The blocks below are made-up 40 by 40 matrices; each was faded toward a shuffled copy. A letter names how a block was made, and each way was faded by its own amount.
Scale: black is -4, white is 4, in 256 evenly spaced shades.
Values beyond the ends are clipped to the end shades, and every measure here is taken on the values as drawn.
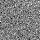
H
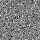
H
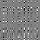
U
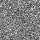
H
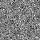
H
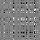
U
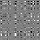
U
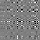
U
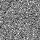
H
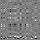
U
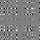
U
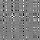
U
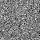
H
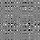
U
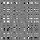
U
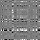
U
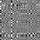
U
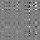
U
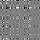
U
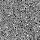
H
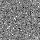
H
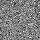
H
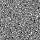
H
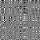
U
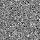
H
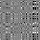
U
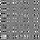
U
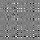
U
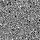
H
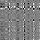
U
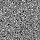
H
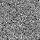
H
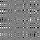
U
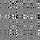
U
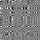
U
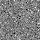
H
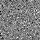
H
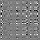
U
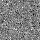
H
